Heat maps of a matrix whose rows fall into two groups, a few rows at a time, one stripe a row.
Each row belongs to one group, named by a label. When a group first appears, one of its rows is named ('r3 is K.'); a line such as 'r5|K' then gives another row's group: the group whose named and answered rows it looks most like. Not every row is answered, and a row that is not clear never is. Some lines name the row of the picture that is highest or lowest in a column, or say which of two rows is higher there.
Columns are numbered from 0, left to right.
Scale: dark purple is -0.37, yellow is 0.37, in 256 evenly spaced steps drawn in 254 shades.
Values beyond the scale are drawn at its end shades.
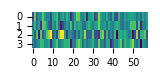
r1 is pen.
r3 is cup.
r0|cup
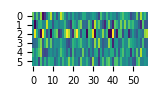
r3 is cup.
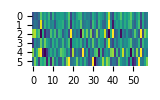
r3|cup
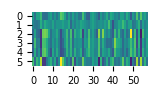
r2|pen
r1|cup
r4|pen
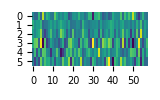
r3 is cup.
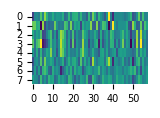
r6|pen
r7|cup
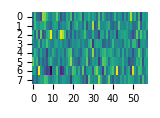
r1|cup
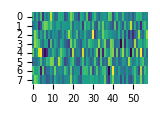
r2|cup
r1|pen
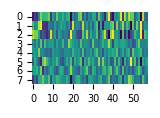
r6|cup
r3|cup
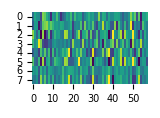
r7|cup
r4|cup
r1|pen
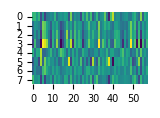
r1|pen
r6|pen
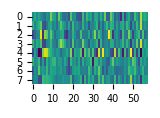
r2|cup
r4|pen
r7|pen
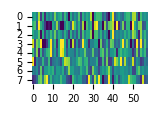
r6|cup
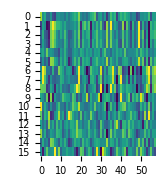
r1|pen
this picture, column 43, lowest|15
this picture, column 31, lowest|8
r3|pen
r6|cup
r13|cup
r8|cup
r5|pen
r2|pen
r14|pen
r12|cup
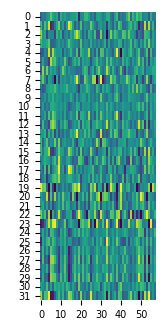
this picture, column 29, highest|20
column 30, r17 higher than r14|Yes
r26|pen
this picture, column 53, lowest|20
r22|cup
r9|cup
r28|pen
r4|cup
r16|cup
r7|cup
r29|pen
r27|pen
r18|pen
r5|pen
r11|cup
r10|pen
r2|cup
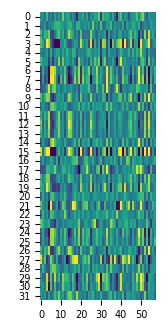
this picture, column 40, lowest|8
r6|pen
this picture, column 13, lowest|27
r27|cup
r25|pen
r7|pen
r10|pen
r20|pen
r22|pen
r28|pen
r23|cup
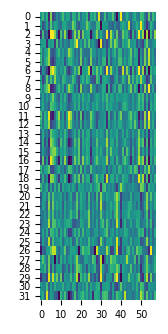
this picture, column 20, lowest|6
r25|cup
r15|pen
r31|pen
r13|pen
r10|pen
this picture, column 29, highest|0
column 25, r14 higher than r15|Yes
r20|cup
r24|pen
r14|pen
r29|cup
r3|cup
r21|cup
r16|pen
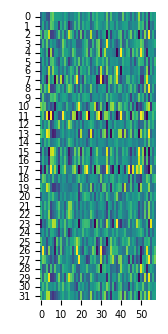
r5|pen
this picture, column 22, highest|17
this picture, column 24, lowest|11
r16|pen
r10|cup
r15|pen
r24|pen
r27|cup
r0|pen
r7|cup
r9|pen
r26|cup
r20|cup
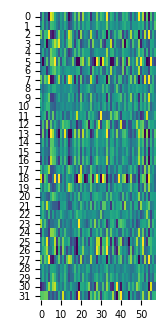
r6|pen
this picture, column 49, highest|0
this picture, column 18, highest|11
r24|pen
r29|pen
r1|pen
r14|pen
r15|pen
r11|cup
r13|pen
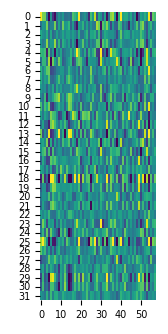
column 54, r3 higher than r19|Yes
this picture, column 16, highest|11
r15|cup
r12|pen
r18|pen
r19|pen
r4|cup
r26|cup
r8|cup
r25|cup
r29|pen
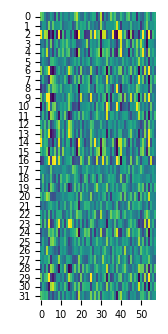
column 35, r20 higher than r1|No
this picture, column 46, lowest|2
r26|pen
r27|cup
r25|pen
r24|cup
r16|cup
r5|pen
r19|pen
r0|cup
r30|pen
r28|pen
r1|cup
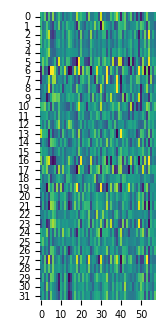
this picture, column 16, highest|13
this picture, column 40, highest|13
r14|pen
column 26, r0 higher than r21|No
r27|cup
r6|pen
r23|pen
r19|cup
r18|cup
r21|pen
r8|cup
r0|cup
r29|pen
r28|cup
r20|pen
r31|pen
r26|pen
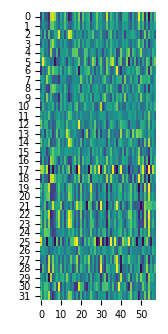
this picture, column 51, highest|17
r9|pen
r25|cup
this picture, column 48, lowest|25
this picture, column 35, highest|25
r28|cup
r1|pen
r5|cup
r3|pen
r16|pen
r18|pen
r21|cup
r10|cup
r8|pen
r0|pen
